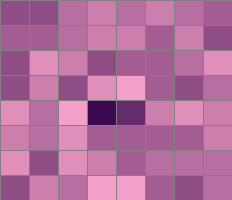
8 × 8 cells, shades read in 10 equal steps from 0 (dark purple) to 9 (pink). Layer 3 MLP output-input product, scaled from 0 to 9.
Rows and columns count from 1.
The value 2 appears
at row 5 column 5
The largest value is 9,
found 4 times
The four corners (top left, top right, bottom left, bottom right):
4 5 4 6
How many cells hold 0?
1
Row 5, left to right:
8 6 9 0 2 7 8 7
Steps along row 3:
up down down up same up up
